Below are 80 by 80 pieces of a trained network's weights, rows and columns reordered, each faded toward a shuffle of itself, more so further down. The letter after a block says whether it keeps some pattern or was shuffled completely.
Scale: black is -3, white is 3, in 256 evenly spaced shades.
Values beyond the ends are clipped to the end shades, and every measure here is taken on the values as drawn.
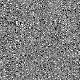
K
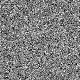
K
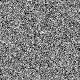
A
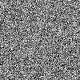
A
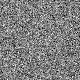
A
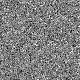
A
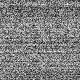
K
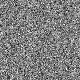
A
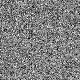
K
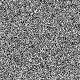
A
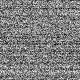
K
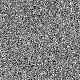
A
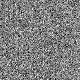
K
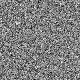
A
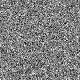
K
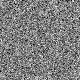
A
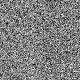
K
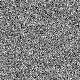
A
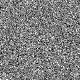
K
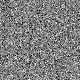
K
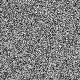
A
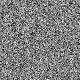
A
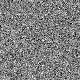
A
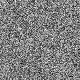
A
